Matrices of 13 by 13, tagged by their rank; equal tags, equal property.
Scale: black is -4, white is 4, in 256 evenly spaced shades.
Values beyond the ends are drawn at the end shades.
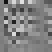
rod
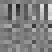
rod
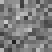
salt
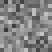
salt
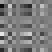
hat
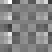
hat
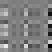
hat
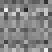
rod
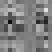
rod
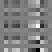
hat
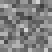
salt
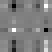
hat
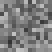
salt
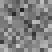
salt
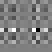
hat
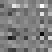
rod
